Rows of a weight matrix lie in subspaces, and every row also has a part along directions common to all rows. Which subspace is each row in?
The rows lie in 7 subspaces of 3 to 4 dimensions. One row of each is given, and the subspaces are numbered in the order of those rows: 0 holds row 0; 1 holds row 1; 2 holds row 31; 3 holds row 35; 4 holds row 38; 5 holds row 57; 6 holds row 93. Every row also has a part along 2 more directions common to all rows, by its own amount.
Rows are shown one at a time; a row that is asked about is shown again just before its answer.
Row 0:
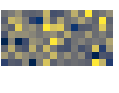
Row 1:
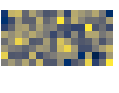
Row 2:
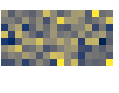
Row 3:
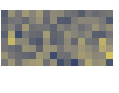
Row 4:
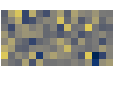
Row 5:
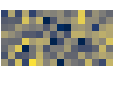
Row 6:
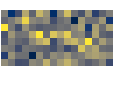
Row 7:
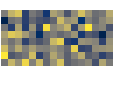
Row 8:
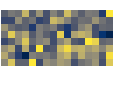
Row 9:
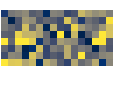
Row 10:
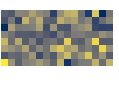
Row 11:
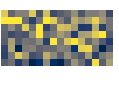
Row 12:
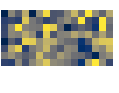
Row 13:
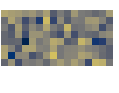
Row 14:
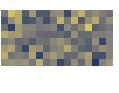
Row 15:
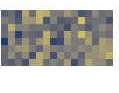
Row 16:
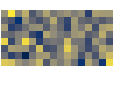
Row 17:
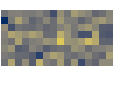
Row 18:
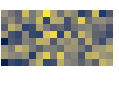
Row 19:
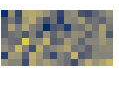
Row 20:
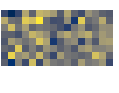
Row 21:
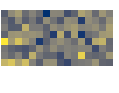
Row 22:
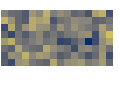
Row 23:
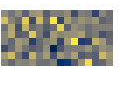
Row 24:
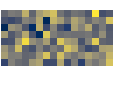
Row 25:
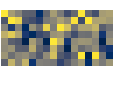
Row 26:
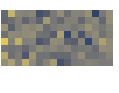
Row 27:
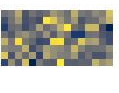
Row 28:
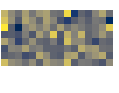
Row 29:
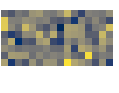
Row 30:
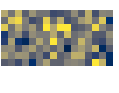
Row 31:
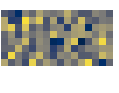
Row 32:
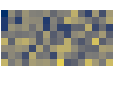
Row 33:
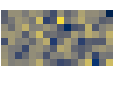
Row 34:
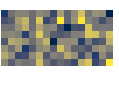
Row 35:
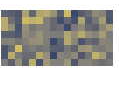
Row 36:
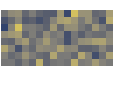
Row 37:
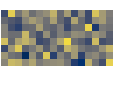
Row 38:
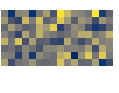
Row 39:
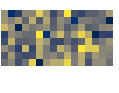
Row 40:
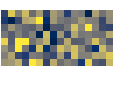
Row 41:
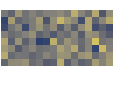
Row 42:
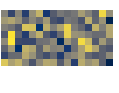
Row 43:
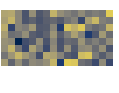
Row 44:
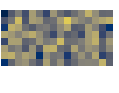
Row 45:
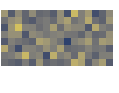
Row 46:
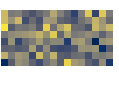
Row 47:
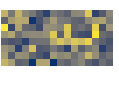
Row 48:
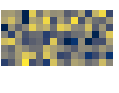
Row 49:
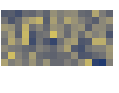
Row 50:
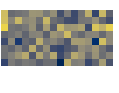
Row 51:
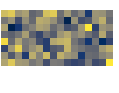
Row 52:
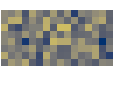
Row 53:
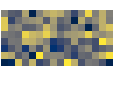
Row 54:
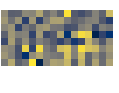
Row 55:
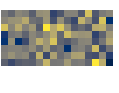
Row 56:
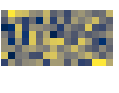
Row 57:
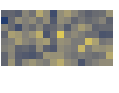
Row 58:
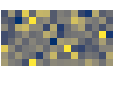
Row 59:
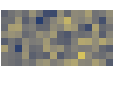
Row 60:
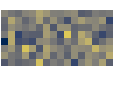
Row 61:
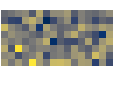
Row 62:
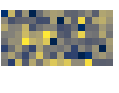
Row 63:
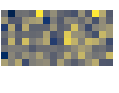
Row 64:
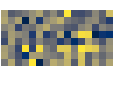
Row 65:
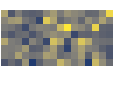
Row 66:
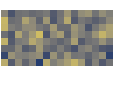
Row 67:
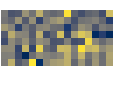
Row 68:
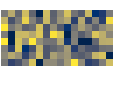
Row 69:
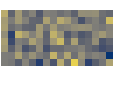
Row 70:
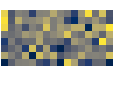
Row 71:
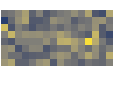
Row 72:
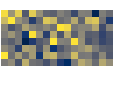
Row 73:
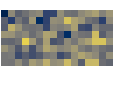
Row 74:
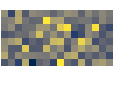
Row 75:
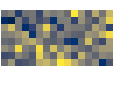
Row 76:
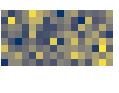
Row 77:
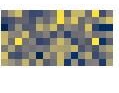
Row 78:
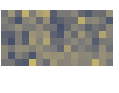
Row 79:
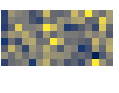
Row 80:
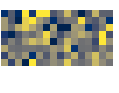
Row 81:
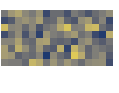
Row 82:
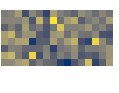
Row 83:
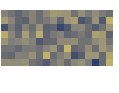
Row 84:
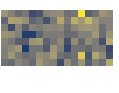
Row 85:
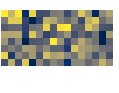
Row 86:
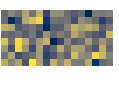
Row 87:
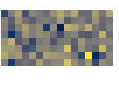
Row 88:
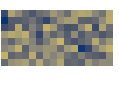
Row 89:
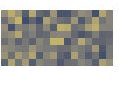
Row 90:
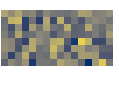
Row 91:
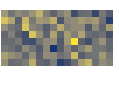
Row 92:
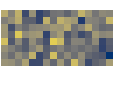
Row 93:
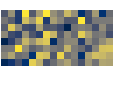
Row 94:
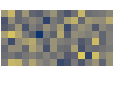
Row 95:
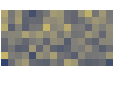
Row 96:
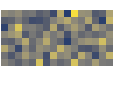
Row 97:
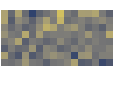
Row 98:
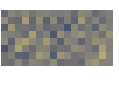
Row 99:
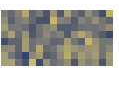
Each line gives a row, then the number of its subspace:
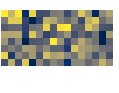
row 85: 2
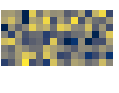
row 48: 5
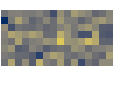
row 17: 5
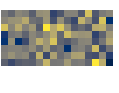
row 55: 0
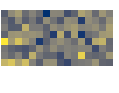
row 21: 6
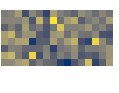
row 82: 2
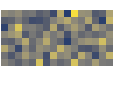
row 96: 3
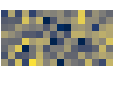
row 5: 1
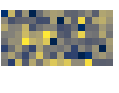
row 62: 4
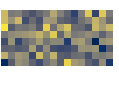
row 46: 4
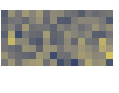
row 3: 6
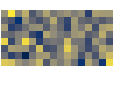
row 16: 3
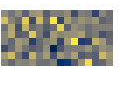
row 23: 2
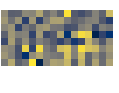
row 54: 5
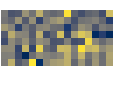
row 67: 5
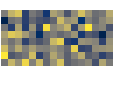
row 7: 0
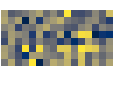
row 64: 5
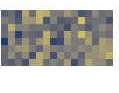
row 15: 6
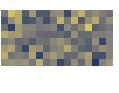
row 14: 1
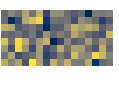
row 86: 0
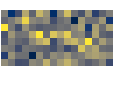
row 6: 5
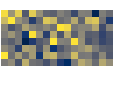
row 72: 2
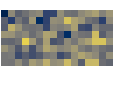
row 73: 3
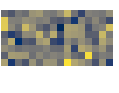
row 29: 1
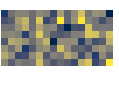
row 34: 1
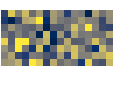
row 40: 0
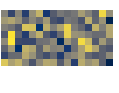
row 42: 6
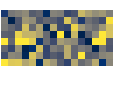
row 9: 6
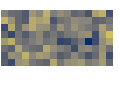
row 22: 5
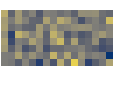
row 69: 6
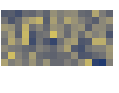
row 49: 2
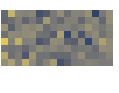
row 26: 6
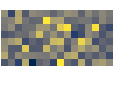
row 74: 1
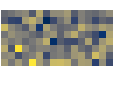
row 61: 0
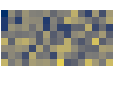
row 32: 4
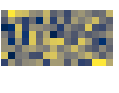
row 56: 2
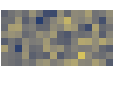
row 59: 3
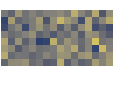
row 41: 4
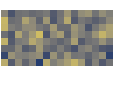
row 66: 6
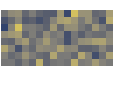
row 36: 3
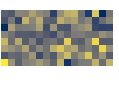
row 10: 4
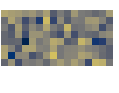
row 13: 2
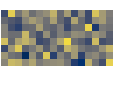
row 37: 3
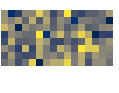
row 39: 5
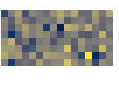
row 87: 1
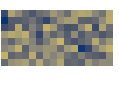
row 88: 0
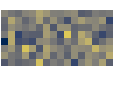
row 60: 6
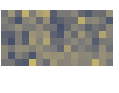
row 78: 2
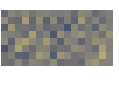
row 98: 2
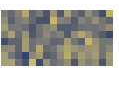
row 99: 5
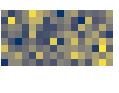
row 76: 4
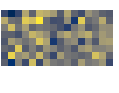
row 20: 3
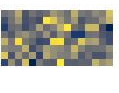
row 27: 1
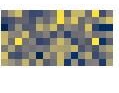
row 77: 4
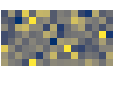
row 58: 2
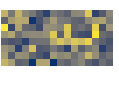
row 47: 5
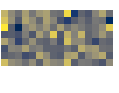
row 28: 3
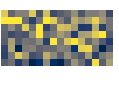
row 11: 0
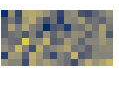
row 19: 4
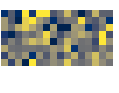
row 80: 2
